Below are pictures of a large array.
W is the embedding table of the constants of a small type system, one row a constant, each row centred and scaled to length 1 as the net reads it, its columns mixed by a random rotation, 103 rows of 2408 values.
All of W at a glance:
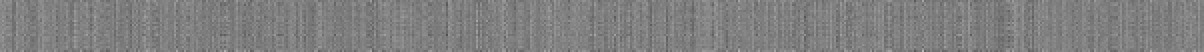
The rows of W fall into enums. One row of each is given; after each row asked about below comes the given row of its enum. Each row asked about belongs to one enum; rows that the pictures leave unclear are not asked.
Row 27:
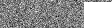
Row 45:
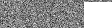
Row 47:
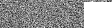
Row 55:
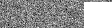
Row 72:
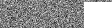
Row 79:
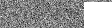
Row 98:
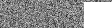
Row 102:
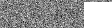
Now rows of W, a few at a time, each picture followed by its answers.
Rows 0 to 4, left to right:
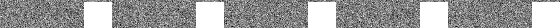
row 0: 79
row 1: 55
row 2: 45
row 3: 102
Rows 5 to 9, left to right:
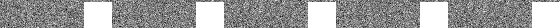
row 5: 55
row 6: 45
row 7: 27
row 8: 45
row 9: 27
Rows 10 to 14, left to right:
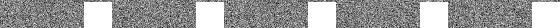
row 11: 72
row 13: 47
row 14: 55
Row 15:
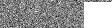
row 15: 27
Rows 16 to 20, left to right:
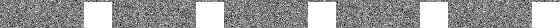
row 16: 27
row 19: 55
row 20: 27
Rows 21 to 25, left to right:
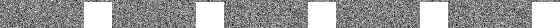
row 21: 27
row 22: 98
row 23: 55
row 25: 55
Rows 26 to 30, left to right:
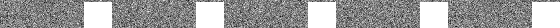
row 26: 45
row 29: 72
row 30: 45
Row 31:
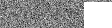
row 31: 79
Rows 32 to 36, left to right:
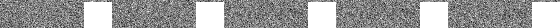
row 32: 47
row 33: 27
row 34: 79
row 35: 79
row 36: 102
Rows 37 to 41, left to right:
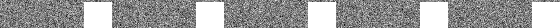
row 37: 98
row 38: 55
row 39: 27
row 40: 55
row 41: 72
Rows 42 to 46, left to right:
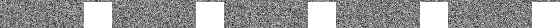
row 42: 98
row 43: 72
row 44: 55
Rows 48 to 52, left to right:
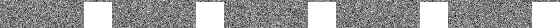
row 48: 72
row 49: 27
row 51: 27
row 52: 45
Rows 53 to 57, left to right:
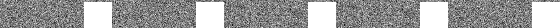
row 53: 72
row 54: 45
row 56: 55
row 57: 72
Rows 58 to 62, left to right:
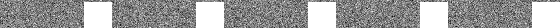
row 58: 45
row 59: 55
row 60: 72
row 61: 27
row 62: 45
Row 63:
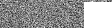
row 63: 47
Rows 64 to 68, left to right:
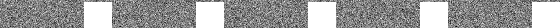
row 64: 72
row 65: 45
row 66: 72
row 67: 79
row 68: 45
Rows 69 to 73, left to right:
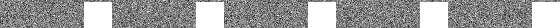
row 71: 45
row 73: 102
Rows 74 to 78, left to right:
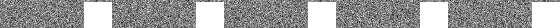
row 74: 72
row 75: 27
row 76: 72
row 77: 102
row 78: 98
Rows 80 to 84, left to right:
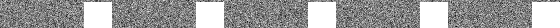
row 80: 98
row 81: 27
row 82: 102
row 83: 72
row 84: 45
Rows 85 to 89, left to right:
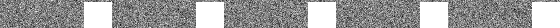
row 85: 27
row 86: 55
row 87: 98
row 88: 72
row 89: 79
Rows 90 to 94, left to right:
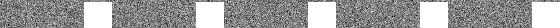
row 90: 55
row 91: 98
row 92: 45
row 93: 27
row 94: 72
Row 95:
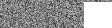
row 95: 98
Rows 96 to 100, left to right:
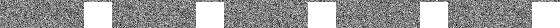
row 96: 79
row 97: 55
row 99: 45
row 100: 55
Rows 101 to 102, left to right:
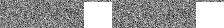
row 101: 79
